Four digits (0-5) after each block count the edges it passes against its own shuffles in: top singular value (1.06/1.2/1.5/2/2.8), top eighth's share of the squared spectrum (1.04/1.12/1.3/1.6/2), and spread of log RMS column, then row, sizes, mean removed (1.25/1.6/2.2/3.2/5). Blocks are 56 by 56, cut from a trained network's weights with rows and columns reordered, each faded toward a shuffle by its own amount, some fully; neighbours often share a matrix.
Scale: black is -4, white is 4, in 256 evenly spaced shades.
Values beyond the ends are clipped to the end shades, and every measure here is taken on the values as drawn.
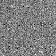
2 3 1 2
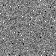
0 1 0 0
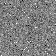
0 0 0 0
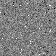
0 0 0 0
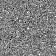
0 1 0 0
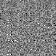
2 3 1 2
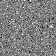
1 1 0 1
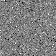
0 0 0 0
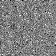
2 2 0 1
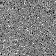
1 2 0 0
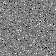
0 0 0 0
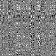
4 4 3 2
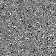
2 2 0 0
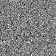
1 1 0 0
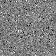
1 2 0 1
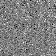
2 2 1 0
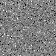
1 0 0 0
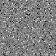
3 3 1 1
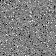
0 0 0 0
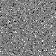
3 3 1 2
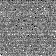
3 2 0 0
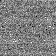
1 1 0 0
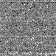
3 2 1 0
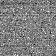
2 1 0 0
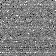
3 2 0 1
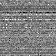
4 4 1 2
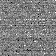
3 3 1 1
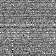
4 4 1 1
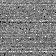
3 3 0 1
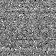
2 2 0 0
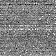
3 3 0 2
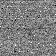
2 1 0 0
